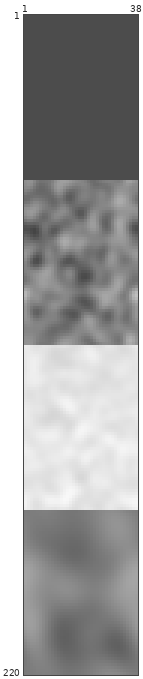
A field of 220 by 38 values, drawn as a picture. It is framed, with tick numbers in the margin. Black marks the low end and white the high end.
It is made of 4 by 1 panels. Panel 1,1: low, flat. Panel 2,1: middling, blotchy. Panel 3,1: very high, blotchy, faint in contrast. Panel 4,1: middling, smooth.
